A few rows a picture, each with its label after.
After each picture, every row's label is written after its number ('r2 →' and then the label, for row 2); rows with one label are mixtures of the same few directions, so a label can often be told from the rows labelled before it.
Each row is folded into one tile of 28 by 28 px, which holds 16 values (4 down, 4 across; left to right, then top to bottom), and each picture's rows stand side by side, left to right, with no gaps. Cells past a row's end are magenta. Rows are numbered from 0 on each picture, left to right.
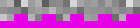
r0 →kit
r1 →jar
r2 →jar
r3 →kit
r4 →jar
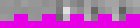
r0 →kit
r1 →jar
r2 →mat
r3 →mat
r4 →mat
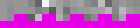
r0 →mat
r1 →jar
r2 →mat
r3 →kit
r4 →mat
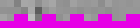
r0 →kit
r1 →mat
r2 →jar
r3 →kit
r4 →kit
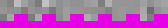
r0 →jar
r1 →jar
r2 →mat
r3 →kit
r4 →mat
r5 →mat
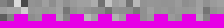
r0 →kit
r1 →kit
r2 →mat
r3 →kit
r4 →kit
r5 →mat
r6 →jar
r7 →mat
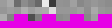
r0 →jar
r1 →kit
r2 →kit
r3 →mat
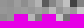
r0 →kit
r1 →jar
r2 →jar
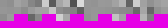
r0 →jar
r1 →kit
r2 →kit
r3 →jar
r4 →kit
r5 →mat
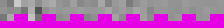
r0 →jar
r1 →mat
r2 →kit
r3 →kit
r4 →jar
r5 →mat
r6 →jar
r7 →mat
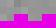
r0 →jar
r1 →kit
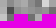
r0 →mat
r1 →jar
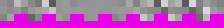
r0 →jar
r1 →kit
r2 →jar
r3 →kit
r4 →kit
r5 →kit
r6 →kit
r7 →mat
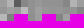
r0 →jar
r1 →mat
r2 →jar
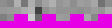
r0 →kit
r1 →mat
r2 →kit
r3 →jar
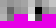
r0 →mat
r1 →mat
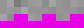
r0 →jar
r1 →kit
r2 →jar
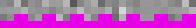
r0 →kit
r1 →jar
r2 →jar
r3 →jar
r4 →mat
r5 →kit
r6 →kit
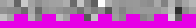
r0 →kit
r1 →mat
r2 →kit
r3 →jar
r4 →mat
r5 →kit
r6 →mat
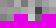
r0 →kit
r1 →mat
